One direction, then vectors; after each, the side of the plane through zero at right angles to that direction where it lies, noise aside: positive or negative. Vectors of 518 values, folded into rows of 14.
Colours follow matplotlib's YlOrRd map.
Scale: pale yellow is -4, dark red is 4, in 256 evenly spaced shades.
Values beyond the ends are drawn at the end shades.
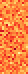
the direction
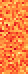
positive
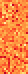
positive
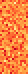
positive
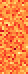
positive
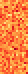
positive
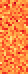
negative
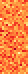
positive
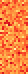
negative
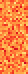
positive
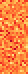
positive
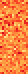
negative
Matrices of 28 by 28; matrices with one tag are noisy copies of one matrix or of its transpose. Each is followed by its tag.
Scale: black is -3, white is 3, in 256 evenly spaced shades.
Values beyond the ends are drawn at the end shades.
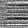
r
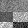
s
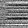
r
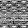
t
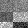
s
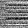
r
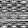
t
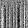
r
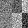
s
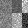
s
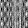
t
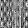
t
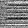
r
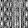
t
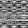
t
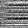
r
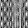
t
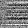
r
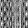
t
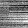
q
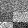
s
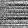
r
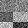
s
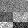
s
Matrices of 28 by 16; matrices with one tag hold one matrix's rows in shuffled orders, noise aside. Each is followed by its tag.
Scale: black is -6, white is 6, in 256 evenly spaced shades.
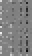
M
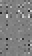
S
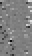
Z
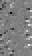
Z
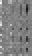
M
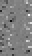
Z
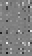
S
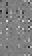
S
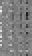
M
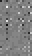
S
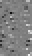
Z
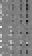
M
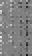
M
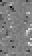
Z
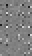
S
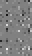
S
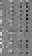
M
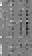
M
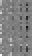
M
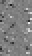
Z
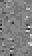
Z
